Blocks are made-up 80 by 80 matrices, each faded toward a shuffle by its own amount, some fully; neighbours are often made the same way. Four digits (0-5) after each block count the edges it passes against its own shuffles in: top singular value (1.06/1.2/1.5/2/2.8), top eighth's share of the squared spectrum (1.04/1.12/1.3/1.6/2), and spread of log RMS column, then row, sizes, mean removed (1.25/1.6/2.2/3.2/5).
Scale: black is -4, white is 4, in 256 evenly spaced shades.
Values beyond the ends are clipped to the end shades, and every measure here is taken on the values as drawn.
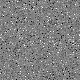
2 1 0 0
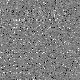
3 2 0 1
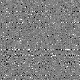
4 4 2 2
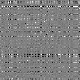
5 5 2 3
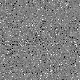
3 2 1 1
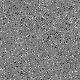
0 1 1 0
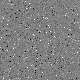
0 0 0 0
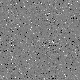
1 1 0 0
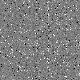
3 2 1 0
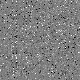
2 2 1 0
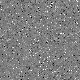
1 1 1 0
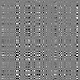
5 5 4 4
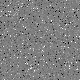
0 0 0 0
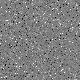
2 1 0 0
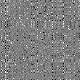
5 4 3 2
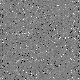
3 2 1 0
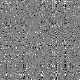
4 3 2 2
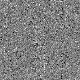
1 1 2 0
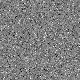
0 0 0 0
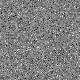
0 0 0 0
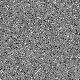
0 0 0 0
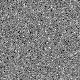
0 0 0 0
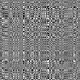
5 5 4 4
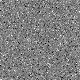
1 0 0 0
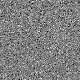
2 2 0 0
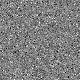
2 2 0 0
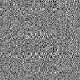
4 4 3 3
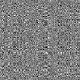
4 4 3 3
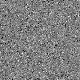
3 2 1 1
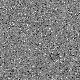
1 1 0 0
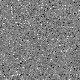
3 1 0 0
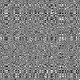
5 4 3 3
